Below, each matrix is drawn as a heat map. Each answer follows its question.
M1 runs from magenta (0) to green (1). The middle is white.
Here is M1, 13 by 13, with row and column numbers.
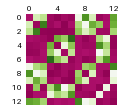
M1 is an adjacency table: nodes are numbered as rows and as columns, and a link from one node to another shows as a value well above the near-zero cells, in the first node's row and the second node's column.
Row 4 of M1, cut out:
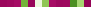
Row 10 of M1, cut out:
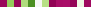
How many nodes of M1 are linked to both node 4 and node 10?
4
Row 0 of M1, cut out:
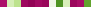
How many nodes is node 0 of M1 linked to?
6
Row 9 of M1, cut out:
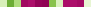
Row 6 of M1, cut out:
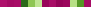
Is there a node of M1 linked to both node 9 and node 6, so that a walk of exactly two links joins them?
no
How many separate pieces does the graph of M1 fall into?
1
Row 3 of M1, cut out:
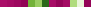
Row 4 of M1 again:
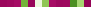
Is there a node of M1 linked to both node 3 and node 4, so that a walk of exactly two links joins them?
yes
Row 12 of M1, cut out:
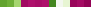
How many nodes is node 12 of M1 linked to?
6
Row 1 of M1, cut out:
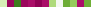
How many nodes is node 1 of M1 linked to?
7
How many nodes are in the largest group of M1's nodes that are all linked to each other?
7
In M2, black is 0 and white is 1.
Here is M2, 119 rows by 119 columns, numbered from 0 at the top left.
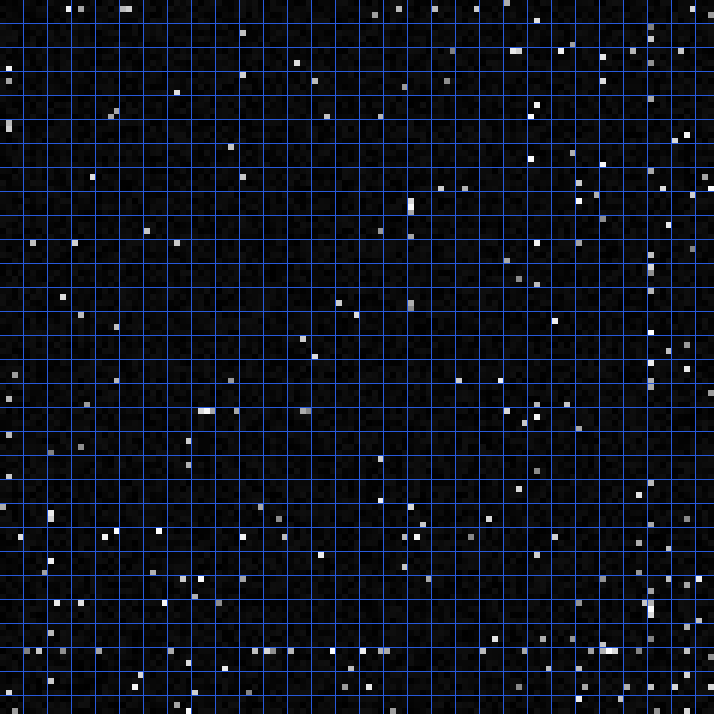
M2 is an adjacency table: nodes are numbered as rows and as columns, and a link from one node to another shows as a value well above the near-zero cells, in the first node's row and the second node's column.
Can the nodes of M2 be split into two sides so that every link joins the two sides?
yes
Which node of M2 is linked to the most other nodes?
node 108
